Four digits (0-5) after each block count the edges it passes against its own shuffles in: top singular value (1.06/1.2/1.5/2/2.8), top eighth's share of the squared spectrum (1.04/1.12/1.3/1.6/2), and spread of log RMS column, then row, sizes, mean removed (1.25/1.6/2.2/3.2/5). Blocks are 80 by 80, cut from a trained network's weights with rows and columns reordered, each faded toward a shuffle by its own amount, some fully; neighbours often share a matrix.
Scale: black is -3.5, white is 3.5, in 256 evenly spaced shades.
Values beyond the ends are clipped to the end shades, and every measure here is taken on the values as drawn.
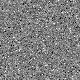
0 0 0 0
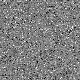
1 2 0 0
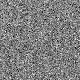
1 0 0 0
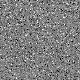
1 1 1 0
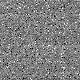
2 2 1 0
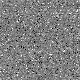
1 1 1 0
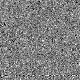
3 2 0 1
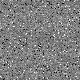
0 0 0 0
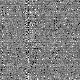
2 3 2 0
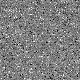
0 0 0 0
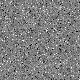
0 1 0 0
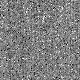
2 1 0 0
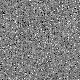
0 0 0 0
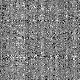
3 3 0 3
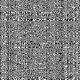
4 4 0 3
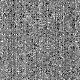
3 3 0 2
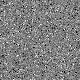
0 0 0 0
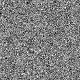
1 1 0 0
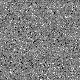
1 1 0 0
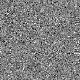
2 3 1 1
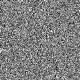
2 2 0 1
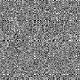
4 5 2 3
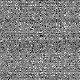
3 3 3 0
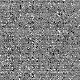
3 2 2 0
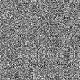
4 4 1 2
